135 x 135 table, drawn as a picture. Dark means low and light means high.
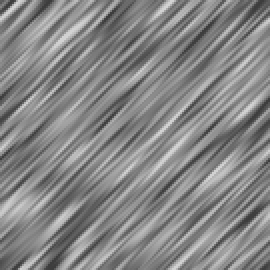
The halves do not mirror each other. Overall the values sit about 50% of the way up the scale. The values follow a bell shape. No overall slope runs across the table. No single row or column stands out from its neighbours. The grain runs diagonally up to the right.
